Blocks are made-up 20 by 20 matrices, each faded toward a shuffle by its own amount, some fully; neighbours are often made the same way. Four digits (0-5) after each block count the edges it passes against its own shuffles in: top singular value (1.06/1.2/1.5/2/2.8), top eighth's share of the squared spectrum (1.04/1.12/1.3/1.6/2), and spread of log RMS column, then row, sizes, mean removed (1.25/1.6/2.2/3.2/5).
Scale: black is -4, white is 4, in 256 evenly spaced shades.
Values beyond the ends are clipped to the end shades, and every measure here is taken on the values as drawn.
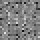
2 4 1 1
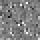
1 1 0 0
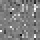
3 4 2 0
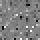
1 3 1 0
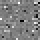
2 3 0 0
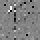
2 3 1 0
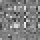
3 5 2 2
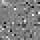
0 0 0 0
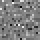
1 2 0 0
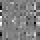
4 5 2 2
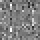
3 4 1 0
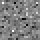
0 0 0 0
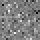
0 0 0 0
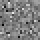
0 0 0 0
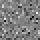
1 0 0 1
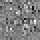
2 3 2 1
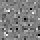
1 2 0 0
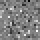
0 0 0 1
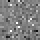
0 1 0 0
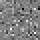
2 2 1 0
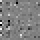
3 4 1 1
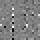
3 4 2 0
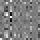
3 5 3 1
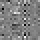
3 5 2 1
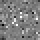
0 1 0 0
